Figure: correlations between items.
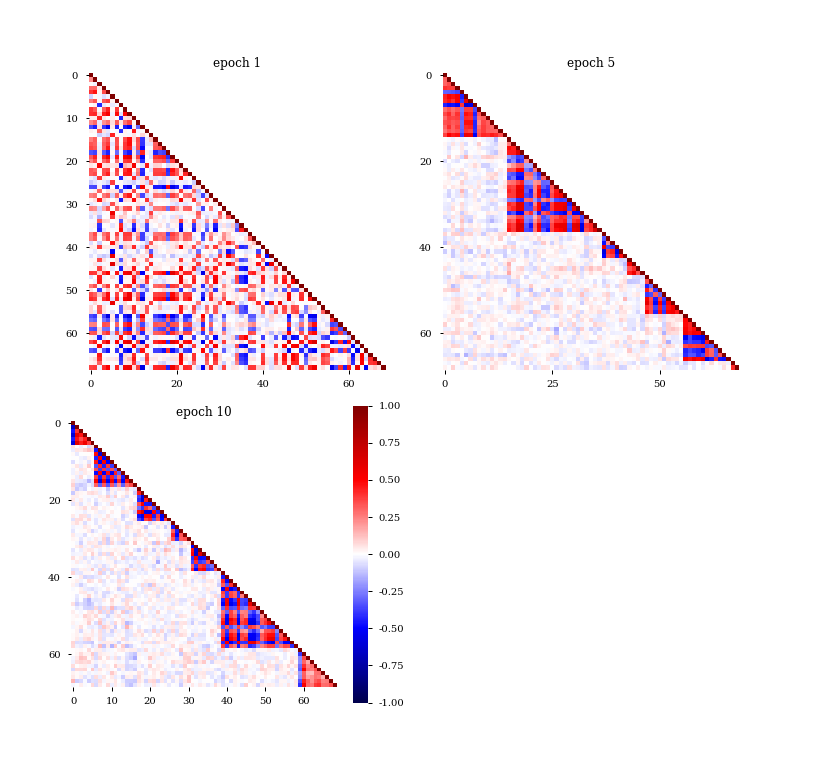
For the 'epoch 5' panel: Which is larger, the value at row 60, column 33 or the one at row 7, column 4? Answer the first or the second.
the second
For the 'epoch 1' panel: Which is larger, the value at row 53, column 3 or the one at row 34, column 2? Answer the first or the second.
the second
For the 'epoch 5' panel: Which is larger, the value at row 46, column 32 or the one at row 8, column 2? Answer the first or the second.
the second
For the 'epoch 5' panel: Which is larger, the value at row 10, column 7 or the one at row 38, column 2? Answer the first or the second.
the second
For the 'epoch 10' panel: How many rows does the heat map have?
69
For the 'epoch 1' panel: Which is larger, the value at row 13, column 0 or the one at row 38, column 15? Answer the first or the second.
the second
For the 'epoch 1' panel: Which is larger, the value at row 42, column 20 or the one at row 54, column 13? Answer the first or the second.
the second
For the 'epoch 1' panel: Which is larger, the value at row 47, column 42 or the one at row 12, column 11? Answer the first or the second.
the first
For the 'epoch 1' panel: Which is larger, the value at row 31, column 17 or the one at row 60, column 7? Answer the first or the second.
the first
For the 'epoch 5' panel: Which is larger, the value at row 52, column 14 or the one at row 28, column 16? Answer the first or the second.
the second
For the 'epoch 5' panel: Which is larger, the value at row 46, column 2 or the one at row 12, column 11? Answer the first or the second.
the second
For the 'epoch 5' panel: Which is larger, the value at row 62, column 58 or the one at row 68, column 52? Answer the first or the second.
the second
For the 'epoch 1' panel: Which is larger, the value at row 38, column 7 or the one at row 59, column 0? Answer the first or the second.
the first
